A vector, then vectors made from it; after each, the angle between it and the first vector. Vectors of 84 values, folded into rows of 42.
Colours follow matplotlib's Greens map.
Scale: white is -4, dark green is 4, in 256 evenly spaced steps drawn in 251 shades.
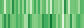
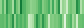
orthogonal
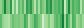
nearly opposite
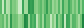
partly opposed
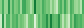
partly aligned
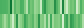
orthogonal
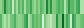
nearly opposite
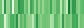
partly opposed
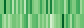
nearly opposite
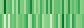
nearly opposite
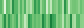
nearly parallel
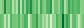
nearly opposite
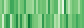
partly aligned
